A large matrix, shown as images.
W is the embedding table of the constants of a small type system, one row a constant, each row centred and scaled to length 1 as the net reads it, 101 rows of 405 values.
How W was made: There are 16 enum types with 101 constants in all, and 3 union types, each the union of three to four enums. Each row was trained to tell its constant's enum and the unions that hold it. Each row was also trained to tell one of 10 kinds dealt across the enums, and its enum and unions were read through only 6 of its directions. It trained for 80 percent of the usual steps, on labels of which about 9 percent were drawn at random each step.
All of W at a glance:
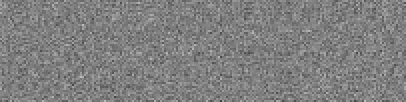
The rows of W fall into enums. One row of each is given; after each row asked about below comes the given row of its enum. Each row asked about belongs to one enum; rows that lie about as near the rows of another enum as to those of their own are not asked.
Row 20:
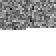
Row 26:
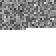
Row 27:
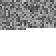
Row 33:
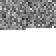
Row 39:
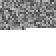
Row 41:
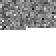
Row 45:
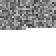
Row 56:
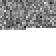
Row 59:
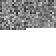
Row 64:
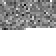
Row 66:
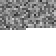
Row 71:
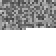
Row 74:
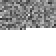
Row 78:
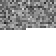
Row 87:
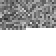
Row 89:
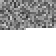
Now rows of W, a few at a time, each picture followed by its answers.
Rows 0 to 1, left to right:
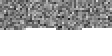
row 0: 64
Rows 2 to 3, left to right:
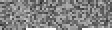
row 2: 41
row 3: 56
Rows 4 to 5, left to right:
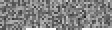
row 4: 87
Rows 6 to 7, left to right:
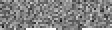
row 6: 41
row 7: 56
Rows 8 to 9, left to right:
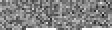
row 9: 64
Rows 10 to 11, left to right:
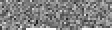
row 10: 33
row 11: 64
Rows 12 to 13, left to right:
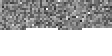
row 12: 39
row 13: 41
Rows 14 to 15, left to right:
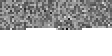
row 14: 59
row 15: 26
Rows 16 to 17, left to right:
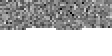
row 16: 56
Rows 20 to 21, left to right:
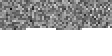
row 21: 33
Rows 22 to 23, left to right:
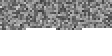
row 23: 78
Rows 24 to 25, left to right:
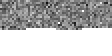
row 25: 74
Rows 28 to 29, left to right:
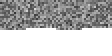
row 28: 41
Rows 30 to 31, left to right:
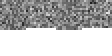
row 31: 45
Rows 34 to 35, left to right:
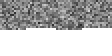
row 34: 78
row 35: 59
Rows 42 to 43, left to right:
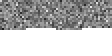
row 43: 59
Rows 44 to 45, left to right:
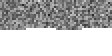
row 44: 87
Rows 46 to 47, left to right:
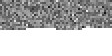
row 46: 27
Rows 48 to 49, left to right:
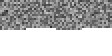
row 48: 26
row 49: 89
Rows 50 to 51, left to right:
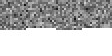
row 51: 27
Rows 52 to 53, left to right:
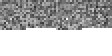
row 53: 39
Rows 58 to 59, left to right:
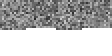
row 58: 26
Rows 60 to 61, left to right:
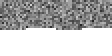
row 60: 89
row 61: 56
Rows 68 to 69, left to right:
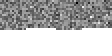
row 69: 74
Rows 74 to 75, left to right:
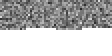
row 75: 56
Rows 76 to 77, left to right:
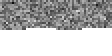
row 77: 78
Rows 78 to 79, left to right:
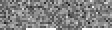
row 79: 20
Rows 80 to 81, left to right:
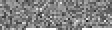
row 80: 33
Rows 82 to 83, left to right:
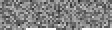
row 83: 89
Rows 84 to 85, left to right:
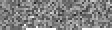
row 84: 45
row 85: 87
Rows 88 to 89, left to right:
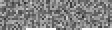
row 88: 87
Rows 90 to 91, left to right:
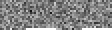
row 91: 78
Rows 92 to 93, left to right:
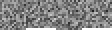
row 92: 26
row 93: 20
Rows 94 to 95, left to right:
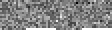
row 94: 78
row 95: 74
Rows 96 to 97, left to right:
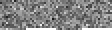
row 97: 87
